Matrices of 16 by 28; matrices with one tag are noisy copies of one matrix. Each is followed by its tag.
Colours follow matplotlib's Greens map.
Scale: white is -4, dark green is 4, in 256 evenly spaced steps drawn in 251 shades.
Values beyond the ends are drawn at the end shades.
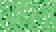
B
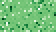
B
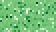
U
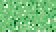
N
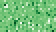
N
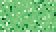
B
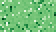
B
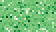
U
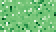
B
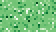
U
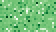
U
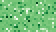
U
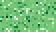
U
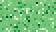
U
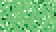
B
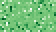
B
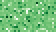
U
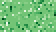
B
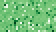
N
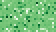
U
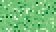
U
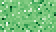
B
